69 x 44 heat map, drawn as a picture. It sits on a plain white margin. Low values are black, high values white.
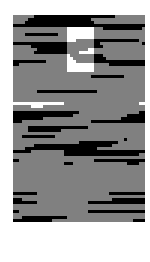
There is no overall slope. Overall the values sit about 40% of the way up the scale. In the top middle lies a patch that is higher than the rest. The ninth with the highest average is the top middle. Streaks run across, left to right.
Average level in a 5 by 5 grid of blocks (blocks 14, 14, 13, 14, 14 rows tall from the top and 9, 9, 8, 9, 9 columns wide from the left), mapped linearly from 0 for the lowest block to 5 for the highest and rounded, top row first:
20423
33533
22333
33222
23432
